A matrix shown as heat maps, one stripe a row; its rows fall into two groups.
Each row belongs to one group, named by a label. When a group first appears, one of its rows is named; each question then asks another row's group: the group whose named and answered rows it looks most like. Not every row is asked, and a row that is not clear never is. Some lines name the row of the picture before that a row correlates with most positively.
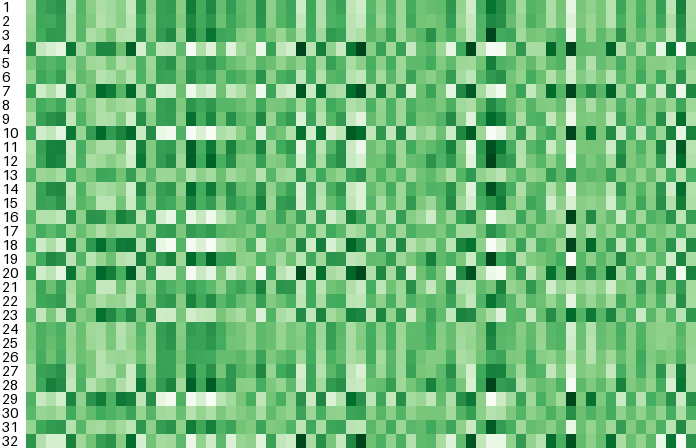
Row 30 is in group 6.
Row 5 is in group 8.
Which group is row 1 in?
8
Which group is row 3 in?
8
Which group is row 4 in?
6
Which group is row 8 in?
8
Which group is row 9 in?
8
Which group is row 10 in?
6
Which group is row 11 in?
8
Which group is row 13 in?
6
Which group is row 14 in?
8
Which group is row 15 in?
8
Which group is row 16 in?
6
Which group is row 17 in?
8
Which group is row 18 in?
6
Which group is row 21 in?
8
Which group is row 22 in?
8
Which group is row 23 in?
6
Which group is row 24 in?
8
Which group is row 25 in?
8
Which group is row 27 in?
8
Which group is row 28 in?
8
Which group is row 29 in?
6
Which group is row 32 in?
6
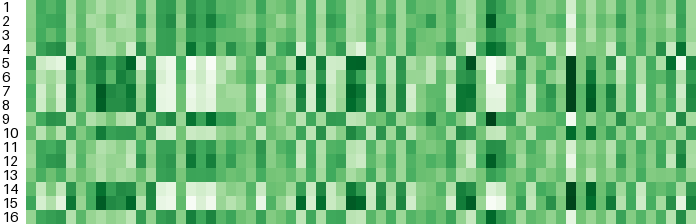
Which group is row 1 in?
8
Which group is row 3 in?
8
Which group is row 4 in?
8
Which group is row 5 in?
6
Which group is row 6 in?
6
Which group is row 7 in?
6
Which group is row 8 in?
6
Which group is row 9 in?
8
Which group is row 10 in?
6
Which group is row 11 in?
8
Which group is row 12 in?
8
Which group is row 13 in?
8
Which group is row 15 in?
6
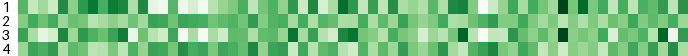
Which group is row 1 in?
6
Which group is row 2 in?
8
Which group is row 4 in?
8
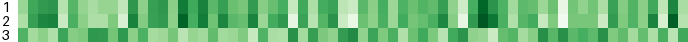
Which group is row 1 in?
8
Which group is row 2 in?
8
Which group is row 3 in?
6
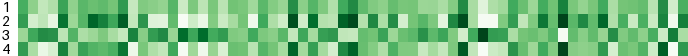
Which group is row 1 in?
6
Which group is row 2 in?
6
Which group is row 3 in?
8
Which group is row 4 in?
6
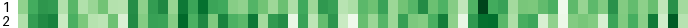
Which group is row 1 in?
8
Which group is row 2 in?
8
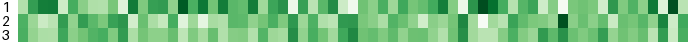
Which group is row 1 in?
8
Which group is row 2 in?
6
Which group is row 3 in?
6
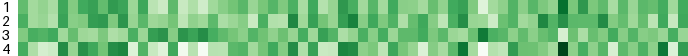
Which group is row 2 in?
6
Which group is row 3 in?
8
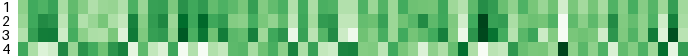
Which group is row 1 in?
8
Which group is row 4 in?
6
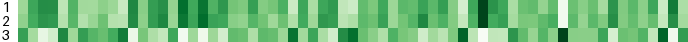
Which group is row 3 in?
6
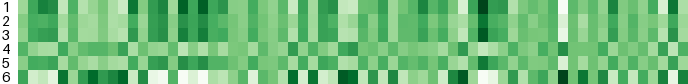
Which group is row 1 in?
8
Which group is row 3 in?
8
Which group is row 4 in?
6
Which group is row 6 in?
6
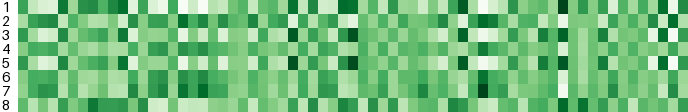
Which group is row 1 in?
6
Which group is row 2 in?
8
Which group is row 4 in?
8
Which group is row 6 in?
8
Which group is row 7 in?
8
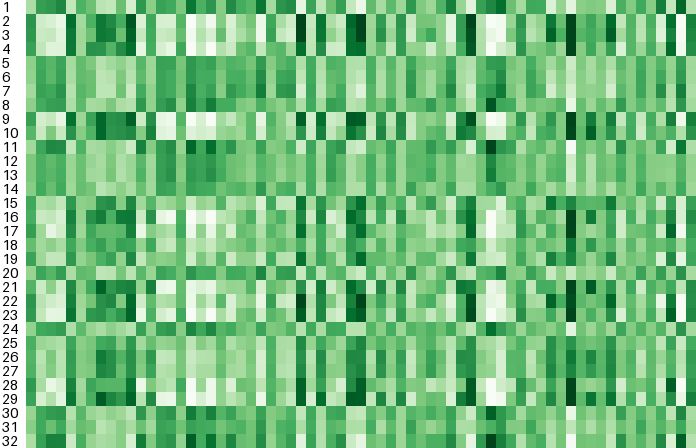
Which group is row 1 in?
8
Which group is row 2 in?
6
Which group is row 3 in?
6
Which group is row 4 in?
6
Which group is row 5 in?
8
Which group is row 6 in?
8
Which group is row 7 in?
8
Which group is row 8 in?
8
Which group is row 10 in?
6
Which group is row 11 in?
8
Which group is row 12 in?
8
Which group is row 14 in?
8
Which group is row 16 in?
6
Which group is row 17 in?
6
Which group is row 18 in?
6
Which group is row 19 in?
6
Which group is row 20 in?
8
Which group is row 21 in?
6
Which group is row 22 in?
6
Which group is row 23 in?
6
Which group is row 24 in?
8
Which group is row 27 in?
6
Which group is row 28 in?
6
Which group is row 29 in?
6
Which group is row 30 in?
8
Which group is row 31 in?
8
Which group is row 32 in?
8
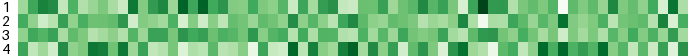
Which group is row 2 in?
6
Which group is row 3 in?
8
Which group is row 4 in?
6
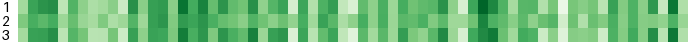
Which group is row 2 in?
8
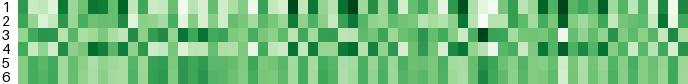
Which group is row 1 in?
6
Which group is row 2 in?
6
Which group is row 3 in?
8
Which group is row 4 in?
6
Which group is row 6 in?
8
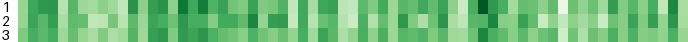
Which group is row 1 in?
8
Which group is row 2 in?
8
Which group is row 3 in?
8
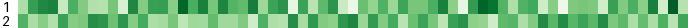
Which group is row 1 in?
8
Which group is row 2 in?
6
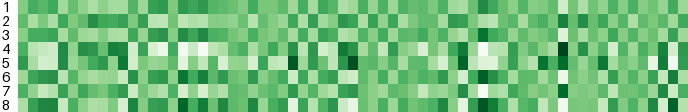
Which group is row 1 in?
8
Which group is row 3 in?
8
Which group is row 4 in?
6
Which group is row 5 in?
6
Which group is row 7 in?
6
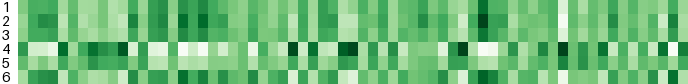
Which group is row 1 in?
8
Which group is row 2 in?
8
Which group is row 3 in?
8
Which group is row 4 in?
6
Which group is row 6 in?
8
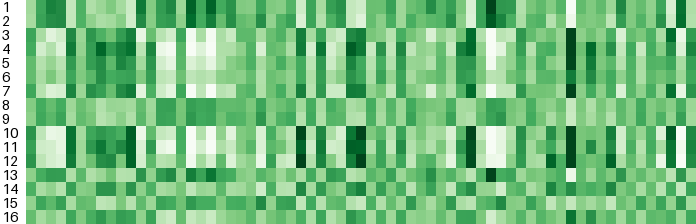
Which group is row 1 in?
8
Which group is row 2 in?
8
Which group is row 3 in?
6
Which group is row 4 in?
6
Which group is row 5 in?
6
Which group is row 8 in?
8
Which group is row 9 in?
8
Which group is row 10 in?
6
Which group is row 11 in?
6
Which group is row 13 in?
8
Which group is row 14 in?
6
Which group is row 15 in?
8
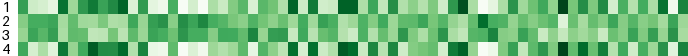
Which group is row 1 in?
6
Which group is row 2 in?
8
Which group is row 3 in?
8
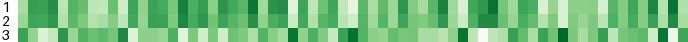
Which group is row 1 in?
8
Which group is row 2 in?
8
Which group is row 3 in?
6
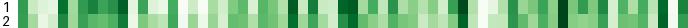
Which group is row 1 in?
6
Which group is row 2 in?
6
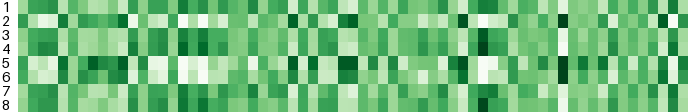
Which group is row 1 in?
8
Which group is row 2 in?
6
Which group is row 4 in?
8
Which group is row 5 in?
6
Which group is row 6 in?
6
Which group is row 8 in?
8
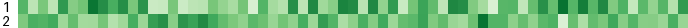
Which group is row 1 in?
6
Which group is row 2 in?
8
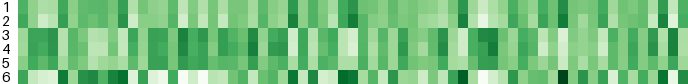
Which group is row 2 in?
6
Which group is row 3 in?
8
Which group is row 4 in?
8
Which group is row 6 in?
6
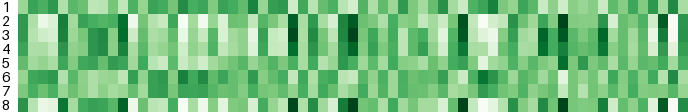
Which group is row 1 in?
8
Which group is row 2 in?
6
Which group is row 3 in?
6
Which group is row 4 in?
6
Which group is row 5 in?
6
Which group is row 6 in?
8
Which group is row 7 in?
8
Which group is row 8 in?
6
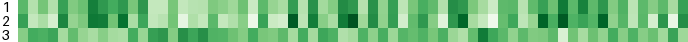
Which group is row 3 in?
8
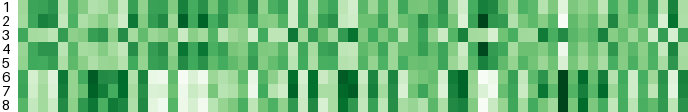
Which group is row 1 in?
8
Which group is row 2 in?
8
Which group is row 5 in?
8
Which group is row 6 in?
6
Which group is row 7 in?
6
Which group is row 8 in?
6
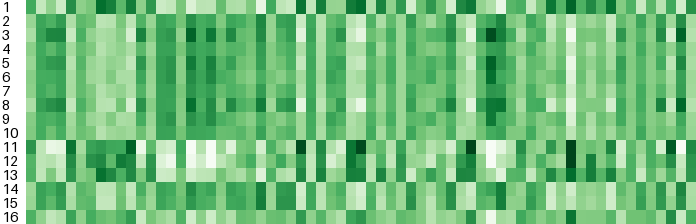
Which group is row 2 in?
8
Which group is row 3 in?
8
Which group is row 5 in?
8
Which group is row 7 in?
8
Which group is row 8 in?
8
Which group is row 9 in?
8
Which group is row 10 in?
8
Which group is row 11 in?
6
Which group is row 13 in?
6
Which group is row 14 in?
8
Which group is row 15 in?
8
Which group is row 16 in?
6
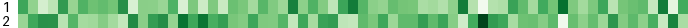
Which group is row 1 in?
6
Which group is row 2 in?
8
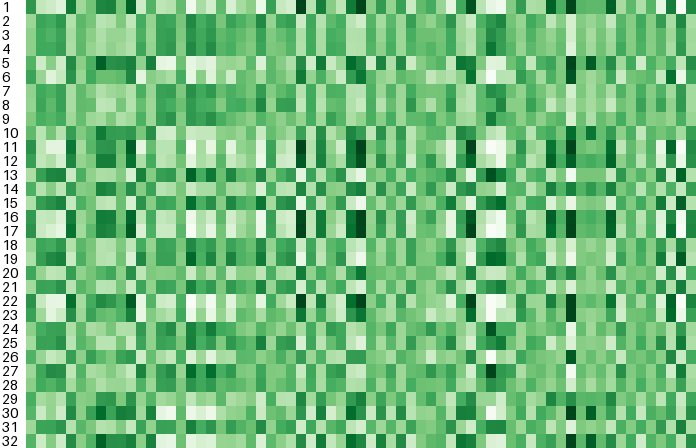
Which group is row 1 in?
6
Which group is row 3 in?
8
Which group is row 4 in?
8
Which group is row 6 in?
6
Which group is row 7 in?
8
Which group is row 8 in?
8
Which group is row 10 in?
6
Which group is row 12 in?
6
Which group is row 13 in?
8
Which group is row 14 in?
6
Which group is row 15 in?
8
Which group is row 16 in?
6
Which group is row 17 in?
6
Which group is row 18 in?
8
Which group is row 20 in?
6
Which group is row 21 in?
8
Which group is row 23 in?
6
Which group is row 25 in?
8
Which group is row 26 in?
6
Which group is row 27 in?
8
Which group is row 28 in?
8
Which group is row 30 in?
6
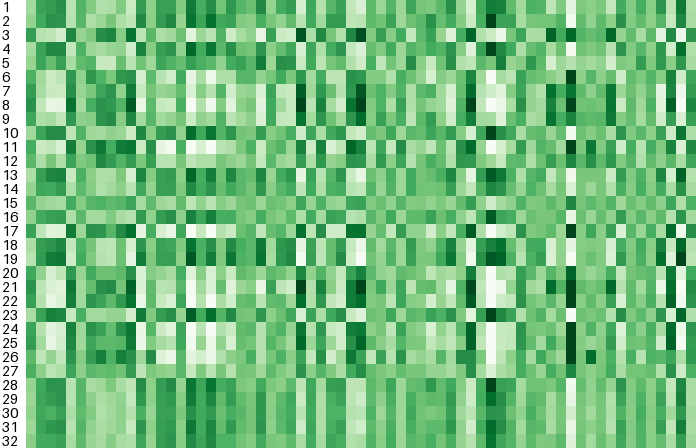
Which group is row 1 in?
8
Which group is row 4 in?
8
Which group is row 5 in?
8
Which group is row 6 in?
6
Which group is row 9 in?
6
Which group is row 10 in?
8
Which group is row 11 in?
6
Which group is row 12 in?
6
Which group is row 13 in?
8
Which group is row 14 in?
8
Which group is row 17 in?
6
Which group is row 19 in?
8
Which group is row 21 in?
6
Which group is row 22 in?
6
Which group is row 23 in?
8
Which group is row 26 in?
6
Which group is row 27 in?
6
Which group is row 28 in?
8
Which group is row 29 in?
8
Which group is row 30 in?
8
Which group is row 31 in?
8
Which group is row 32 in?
8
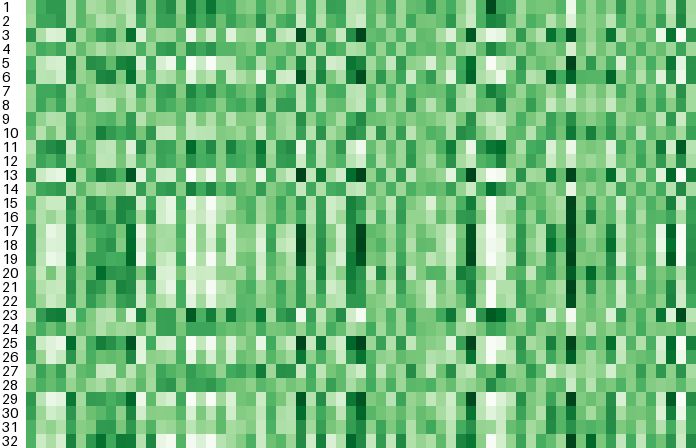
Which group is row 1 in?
8
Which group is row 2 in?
8
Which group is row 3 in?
6
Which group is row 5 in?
6
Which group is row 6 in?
6
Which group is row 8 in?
8
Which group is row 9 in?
6
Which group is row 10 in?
6
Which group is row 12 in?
8
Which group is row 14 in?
8
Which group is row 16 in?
6
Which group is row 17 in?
6
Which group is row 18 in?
6
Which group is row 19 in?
6
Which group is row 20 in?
6
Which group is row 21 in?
6
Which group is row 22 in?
6
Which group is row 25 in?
6
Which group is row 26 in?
6
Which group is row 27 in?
8
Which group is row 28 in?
8
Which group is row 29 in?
6
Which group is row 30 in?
6
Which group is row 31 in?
6
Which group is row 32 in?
6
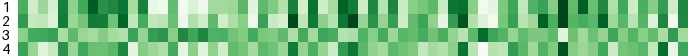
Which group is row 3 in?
8
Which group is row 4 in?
6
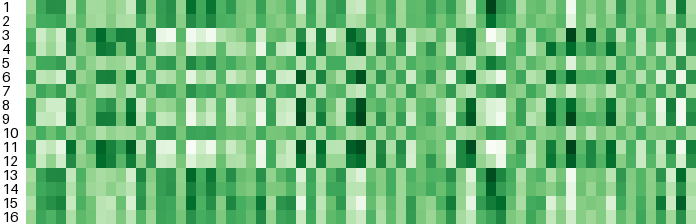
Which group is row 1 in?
8
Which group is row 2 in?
8
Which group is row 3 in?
6
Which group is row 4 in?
6
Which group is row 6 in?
6
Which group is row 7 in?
8
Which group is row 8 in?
6
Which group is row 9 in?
6
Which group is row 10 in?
8
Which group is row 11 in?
6
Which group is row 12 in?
6
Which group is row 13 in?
8
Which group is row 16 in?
8
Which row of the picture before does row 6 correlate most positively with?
2
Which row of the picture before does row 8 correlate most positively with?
2
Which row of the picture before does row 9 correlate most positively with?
2
